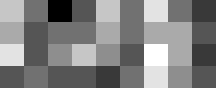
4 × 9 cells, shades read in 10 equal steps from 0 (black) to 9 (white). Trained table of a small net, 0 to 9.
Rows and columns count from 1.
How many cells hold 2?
3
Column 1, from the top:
7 6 8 3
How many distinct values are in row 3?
7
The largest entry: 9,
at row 3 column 7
